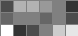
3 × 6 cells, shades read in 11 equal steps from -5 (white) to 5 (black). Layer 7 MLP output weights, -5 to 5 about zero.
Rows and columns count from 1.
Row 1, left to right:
2 -2 -2 -1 0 3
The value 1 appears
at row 2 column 1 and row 2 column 4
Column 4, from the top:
-1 1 0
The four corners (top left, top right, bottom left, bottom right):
2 3 -5 -4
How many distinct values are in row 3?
6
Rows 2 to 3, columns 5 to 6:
0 2 / -3 -4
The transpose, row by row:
2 1 -5 / -2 0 3 / -2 0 2 / -1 1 0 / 0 0 -3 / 3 2 -4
